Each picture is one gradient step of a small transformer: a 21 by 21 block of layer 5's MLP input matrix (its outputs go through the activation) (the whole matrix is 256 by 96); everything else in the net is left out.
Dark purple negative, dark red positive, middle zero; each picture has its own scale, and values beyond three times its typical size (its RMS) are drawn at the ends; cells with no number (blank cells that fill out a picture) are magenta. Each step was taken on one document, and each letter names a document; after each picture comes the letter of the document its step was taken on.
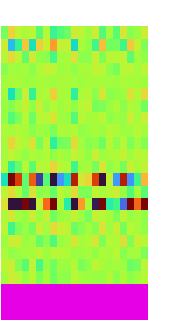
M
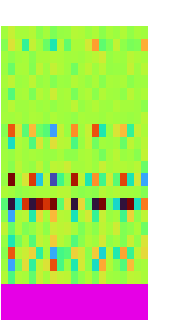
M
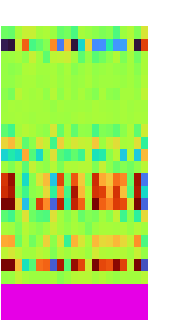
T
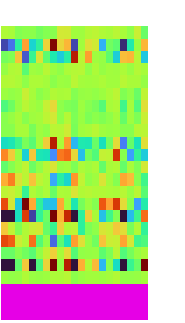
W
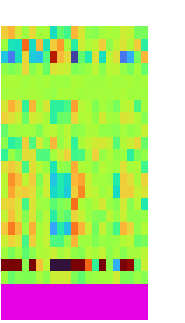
W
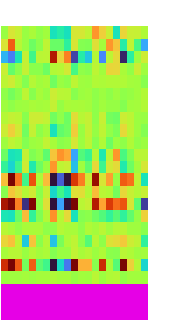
W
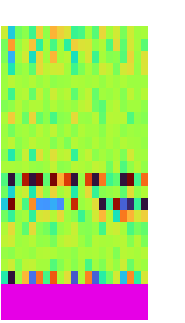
M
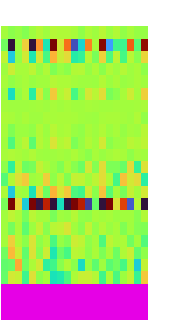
M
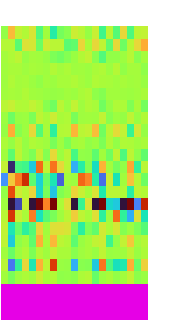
M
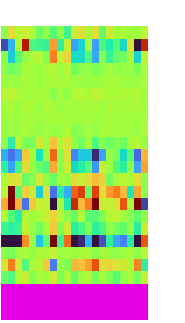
T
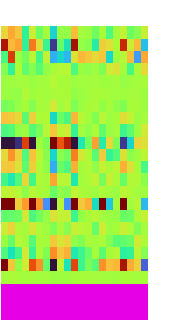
W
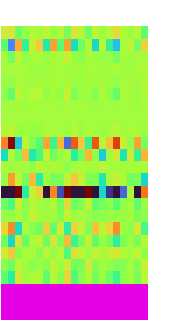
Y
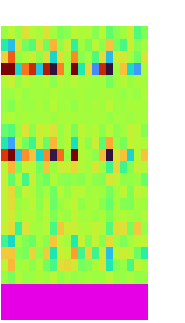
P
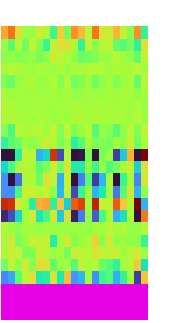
T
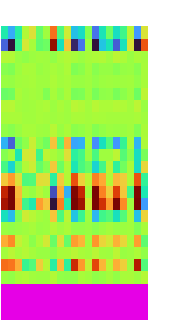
T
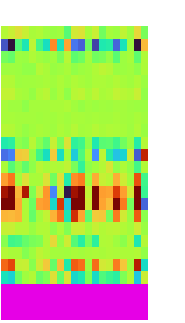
T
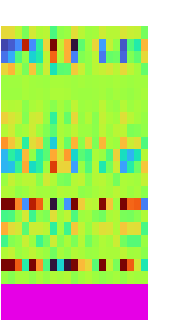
W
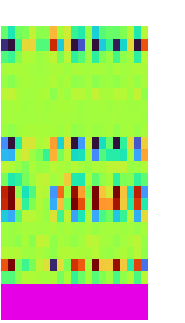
T
